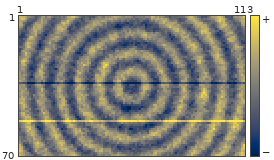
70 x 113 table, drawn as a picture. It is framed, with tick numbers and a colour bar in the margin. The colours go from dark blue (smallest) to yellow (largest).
Concentric rings centre on the centre. Overall the values sit about 50% of the way up the scale. There is no overall slope. Rows 34 and 53 stand out from the rest.
